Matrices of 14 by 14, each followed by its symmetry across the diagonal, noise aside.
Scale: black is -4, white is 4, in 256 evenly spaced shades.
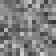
antisymmetric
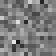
neither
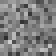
neither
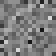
symmetric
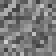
symmetric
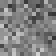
antisymmetric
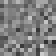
antisymmetric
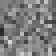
neither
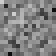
symmetric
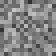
symmetric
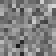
neither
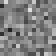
antisymmetric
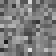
neither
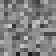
neither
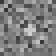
symmetric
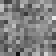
antisymmetric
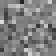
antisymmetric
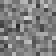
antisymmetric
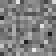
antisymmetric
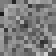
symmetric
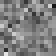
antisymmetric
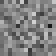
neither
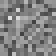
symmetric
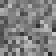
neither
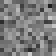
neither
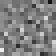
antisymmetric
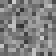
neither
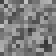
symmetric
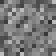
symmetric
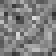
symmetric
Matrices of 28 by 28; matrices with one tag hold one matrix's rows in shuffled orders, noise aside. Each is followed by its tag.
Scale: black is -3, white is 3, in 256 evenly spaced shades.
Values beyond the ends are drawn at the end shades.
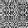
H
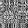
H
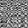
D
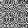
H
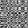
D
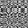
D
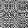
H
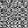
D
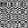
D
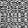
D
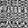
D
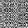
H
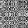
H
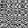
D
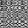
D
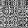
H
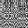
H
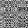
H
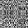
H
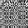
H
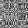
H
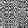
H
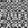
D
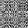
H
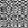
D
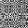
H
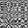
D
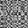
D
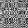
H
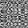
D
